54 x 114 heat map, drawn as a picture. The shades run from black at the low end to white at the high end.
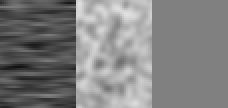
The table splits into one row of 3 panels. Panel 1,1: low, streaked across. Panel 1,2: high, blotchy. Panel 1,3: middling, flat.
